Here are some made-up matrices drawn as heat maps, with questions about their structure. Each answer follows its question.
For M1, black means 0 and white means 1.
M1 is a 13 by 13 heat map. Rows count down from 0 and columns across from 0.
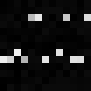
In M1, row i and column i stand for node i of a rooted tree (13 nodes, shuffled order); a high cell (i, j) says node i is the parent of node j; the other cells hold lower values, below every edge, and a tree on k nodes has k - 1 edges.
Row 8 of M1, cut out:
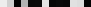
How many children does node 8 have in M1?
6
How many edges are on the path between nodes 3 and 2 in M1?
3
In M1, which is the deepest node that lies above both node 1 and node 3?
8
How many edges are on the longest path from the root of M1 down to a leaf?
2
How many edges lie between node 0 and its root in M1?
2
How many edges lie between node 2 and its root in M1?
1
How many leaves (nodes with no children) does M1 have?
10
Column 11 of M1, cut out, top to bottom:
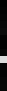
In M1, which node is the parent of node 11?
8
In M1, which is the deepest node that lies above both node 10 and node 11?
8
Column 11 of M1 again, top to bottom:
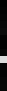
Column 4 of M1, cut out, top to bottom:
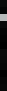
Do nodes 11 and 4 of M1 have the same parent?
no
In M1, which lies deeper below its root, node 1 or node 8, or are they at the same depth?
node 1
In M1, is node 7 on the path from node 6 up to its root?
yes
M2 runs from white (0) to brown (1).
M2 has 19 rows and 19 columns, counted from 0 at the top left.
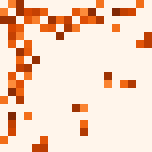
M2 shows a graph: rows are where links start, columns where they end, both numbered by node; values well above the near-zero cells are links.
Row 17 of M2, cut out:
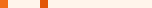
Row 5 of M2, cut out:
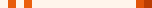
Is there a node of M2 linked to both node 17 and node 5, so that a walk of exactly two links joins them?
no
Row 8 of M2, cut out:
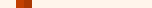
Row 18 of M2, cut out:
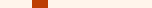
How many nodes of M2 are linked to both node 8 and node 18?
0
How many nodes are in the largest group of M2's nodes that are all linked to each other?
3
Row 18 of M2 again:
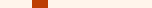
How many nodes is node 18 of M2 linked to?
2
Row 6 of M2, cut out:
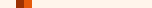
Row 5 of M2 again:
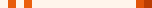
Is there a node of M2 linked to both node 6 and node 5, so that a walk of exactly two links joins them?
yes
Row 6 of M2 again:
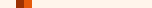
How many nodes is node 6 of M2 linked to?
2
